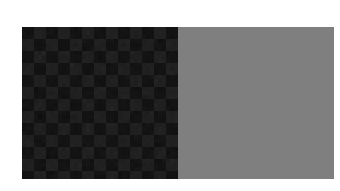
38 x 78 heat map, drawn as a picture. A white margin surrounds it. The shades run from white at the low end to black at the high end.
It is made of 1 by 2 panels. Panel 1,1: very high, checkered, faint in contrast. Panel 1,2: middling, flat.
